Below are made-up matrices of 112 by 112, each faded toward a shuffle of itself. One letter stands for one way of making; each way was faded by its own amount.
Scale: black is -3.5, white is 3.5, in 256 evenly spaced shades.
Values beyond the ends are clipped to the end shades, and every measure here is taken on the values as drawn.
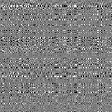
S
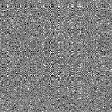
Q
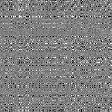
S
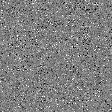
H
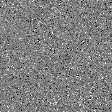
H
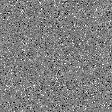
H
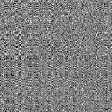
Q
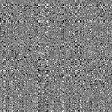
Q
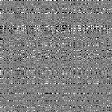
S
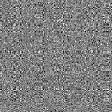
Q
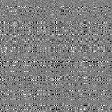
S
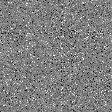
H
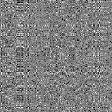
Q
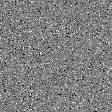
H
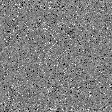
H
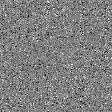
H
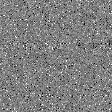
H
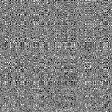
Q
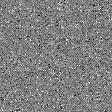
H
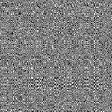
Q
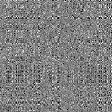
Q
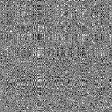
Q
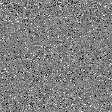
H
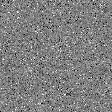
H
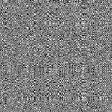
Q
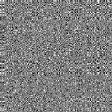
Q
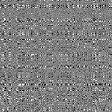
S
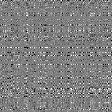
S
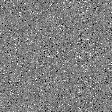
H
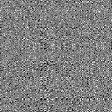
Q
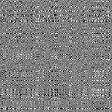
S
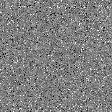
H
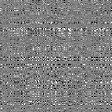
S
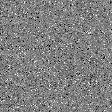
H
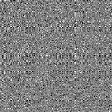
Q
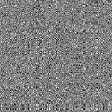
Q
